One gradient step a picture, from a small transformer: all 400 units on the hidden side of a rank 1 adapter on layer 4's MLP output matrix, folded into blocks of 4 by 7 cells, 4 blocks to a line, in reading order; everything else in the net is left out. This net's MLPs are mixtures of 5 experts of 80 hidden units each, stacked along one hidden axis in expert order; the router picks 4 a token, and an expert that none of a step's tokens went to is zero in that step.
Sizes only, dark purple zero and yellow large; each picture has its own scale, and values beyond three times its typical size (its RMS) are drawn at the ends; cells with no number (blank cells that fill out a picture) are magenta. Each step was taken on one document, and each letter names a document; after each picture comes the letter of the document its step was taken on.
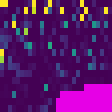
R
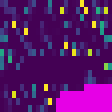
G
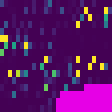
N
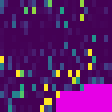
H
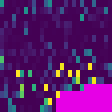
H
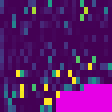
H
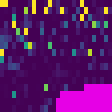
R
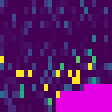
H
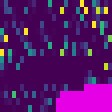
G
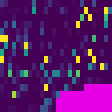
N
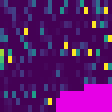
G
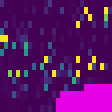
N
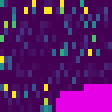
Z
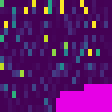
Z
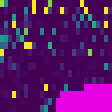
R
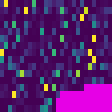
R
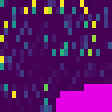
Z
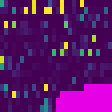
Z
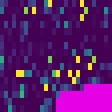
H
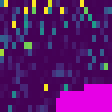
R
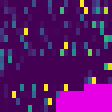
G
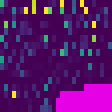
Z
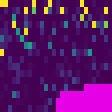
R
